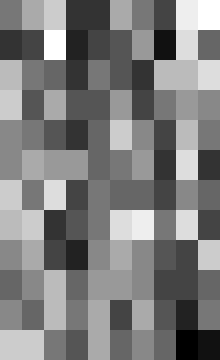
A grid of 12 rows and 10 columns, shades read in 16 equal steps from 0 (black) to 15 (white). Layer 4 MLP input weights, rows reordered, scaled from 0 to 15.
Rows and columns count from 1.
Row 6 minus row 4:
-4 5 -1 4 1 -2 5 -4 4 -5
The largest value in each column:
12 12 15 9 10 13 14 11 14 15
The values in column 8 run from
1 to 11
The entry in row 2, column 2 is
4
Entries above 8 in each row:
5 3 4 4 2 5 2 5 3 3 3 3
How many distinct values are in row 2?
9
